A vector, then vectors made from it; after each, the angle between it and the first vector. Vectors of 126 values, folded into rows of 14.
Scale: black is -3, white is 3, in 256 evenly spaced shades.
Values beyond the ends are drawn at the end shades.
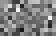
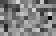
partly opposed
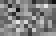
partly opposed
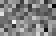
partly opposed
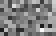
partly aligned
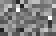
nearly parallel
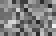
partly aligned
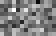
partly opposed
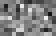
partly opposed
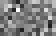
nearly parallel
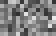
partly opposed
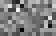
nearly parallel
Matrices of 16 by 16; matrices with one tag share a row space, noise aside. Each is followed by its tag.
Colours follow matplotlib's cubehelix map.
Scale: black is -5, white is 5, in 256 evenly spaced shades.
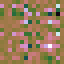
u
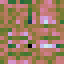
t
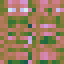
t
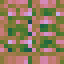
t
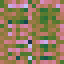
t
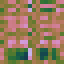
t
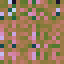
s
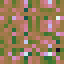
u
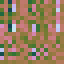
s
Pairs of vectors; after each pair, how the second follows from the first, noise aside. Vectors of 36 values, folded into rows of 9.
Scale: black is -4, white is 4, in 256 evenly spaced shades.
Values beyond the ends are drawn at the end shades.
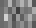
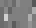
partly zeroed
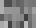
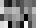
scaled up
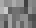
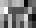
scaled up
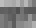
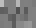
partly zeroed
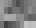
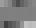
partly zeroed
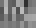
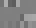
partly zeroed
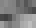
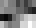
scaled up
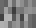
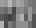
sign-scrambled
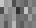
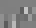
partly zeroed
